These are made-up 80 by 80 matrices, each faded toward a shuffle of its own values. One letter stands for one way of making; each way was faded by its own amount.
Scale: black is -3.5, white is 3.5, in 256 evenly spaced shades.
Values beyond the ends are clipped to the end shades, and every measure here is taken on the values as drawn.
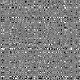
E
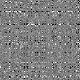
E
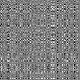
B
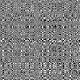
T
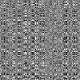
B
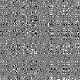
E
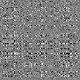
E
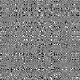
E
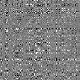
E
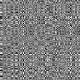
B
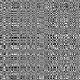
B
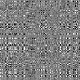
T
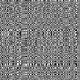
B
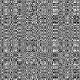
B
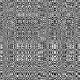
B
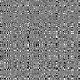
T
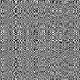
B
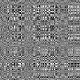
B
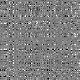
E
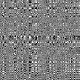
T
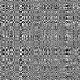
B
